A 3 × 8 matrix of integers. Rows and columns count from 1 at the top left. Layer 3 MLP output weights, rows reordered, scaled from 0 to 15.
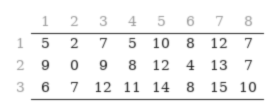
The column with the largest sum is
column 7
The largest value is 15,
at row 3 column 7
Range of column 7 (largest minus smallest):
3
